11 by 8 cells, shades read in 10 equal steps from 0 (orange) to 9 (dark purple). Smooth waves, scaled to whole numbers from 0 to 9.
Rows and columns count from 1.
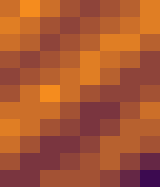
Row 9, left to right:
2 4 6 6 5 3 3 4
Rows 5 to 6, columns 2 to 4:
4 3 2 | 2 0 2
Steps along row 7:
same same up up same down down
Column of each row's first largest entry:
5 4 3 2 1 6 5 5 3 8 8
